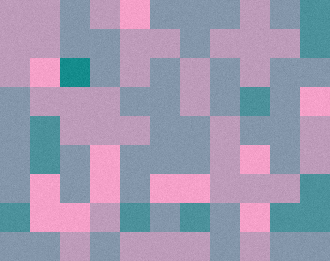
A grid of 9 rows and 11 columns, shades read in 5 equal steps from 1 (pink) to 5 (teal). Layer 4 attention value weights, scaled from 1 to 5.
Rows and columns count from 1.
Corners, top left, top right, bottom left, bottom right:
2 4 3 3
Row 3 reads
2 1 5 3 2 3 2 3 2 3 3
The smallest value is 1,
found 12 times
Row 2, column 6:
2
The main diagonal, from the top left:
2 2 5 2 2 3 1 3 2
